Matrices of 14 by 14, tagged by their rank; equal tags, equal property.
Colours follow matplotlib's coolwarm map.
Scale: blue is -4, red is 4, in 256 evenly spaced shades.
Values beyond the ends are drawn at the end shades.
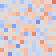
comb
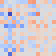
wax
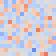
comb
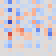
wax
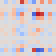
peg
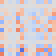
peg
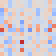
wax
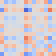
peg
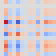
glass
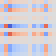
glass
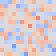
comb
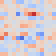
wax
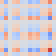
glass
